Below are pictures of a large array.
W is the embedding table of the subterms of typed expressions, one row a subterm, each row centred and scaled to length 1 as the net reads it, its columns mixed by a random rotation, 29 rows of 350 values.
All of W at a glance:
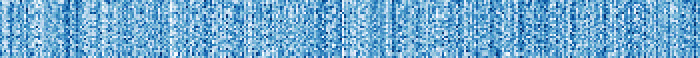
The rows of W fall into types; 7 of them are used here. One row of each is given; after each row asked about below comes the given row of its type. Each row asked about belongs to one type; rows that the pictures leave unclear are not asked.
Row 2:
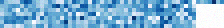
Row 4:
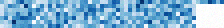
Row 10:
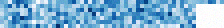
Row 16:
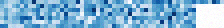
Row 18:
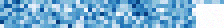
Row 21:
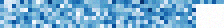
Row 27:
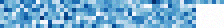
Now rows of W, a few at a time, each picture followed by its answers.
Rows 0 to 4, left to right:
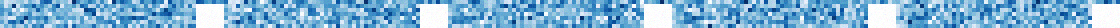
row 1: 21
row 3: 10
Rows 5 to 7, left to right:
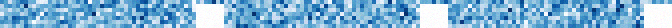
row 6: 4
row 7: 18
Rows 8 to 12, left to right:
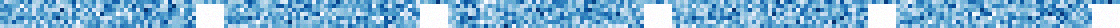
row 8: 18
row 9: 2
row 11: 16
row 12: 2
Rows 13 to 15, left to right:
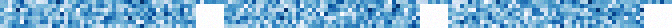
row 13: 21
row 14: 18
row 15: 21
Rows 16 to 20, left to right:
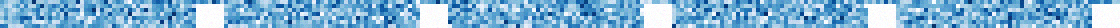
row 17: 2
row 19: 2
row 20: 10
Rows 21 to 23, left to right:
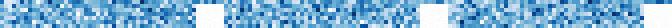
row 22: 16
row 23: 4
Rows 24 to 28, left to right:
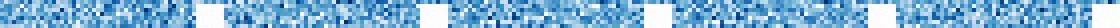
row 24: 18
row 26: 27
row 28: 16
